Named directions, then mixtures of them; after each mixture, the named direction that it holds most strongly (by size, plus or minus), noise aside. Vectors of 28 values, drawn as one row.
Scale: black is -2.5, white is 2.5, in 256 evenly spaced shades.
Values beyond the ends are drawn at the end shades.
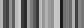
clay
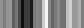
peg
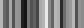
clay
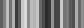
clay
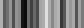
clay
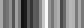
peg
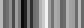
peg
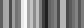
peg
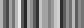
clay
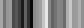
peg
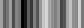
peg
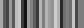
clay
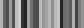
clay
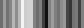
peg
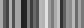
clay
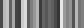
clay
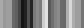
peg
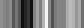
peg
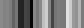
peg
